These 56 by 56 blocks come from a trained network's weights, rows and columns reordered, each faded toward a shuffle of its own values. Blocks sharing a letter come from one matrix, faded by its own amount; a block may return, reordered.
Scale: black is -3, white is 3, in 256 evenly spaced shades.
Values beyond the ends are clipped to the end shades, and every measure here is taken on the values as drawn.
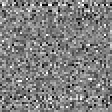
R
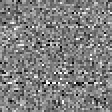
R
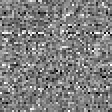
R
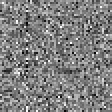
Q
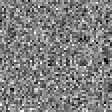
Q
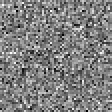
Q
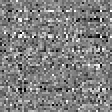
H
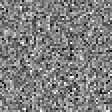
Q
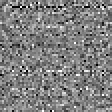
H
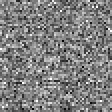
Q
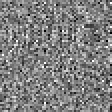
Q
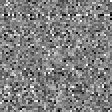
R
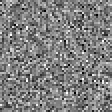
Q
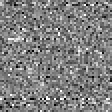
R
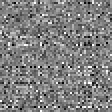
H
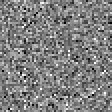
Q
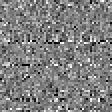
H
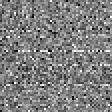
R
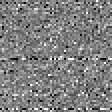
R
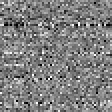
H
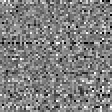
H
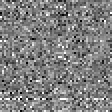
R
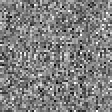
Q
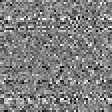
H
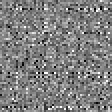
H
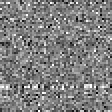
R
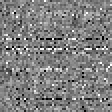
R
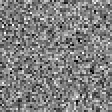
Q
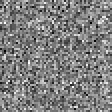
Q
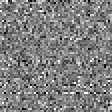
H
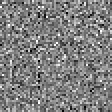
Q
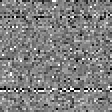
R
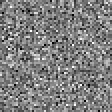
Q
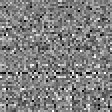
H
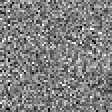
Q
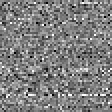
R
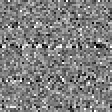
R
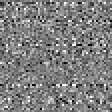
H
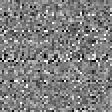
H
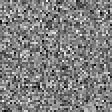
Q
